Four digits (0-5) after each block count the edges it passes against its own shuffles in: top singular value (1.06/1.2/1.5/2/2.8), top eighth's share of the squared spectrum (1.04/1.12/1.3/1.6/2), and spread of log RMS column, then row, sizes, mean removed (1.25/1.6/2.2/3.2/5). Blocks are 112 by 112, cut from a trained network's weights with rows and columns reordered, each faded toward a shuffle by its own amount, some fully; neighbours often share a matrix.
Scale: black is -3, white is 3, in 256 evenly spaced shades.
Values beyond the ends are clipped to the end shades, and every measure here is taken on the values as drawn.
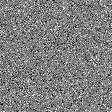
0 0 0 0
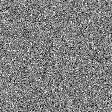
2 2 0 1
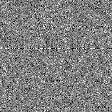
3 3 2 2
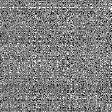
3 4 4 2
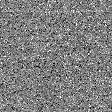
0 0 0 0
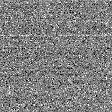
2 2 1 1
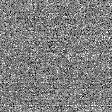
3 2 2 1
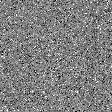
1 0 0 1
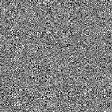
3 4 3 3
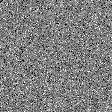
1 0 0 0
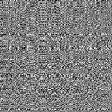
4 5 1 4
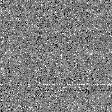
2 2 2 1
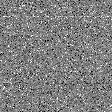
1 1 0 0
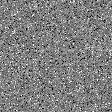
0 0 0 0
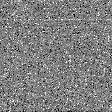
1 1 1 0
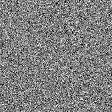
3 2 0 1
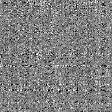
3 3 1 3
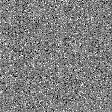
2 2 0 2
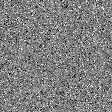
0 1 0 0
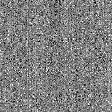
2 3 1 2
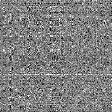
3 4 3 2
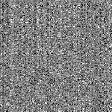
3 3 1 3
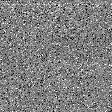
1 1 1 0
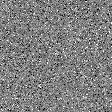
0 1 0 0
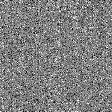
2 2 0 1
